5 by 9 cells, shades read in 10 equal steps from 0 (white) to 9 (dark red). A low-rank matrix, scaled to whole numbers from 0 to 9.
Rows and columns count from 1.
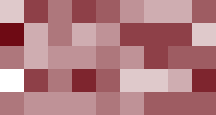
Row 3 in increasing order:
3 4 4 4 5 5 6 6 7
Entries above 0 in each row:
9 9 9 8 9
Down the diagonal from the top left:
2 3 4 8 5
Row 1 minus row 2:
-7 4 0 4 2 -3 -4 -4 4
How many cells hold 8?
2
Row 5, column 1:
5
